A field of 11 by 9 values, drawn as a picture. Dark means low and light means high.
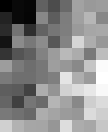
Ninth with the lowest average: top left. Slope: up to the bottom right. Roughest part: middle right. Mirror symmetry: none.
